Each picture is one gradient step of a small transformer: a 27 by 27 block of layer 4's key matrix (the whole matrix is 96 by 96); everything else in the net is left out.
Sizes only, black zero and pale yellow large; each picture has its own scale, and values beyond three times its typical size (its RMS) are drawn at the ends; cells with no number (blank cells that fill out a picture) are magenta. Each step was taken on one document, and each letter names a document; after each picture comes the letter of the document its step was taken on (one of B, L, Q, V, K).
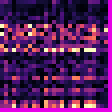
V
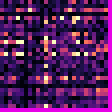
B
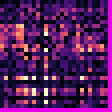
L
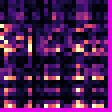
V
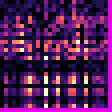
B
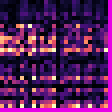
V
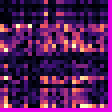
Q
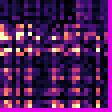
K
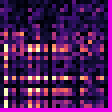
L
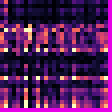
Q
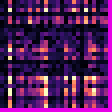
B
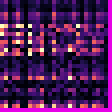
V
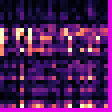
K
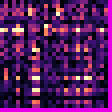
L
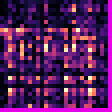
B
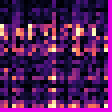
K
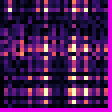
B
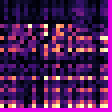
Q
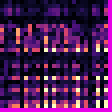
Q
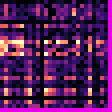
L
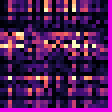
B
